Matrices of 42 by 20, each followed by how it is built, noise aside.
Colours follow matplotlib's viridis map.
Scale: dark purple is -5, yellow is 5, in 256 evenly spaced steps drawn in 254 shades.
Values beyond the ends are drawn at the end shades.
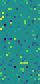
sparse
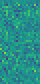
low rank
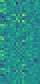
low rank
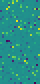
sparse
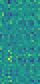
low rank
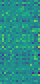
low rank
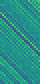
Toeplitz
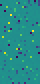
sparse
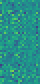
low rank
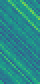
Toeplitz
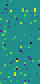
sparse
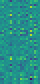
low rank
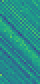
Toeplitz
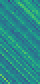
Toeplitz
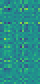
low rank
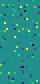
sparse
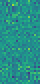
low rank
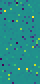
sparse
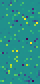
sparse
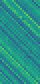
Toeplitz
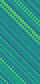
Toeplitz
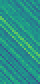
Toeplitz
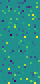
sparse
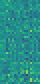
low rank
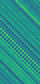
Toeplitz
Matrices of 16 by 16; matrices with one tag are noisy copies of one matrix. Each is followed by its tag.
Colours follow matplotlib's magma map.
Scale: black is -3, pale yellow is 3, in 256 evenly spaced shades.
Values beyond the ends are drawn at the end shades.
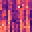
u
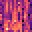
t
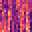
u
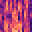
t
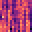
u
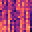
u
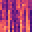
u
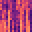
u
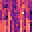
u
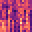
u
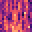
t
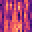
t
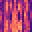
t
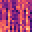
u
